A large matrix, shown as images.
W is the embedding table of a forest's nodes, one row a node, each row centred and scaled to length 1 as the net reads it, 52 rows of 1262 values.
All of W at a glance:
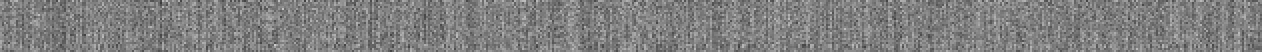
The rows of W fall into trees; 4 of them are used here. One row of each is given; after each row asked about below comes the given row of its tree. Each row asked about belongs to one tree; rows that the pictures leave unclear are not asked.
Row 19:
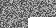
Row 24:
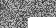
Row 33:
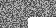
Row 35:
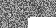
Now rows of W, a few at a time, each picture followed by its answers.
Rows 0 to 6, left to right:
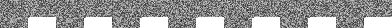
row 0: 19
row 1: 19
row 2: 24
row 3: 35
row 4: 35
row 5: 24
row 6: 19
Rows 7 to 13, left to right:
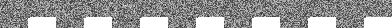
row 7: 33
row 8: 35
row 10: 35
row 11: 19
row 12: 33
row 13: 19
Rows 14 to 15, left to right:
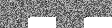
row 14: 19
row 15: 24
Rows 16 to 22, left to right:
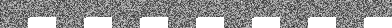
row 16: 24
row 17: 19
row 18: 24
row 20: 19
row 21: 35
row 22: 19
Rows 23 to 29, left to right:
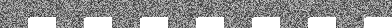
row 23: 33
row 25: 19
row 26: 35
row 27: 24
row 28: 24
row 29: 35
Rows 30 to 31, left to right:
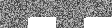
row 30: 35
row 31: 19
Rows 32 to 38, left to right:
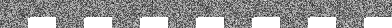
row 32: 35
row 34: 35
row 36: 24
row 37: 35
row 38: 19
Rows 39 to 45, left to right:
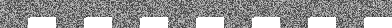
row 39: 35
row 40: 33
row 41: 35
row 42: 19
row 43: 35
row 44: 33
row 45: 33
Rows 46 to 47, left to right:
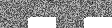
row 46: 33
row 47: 33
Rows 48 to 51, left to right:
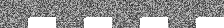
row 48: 19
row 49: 33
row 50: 35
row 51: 33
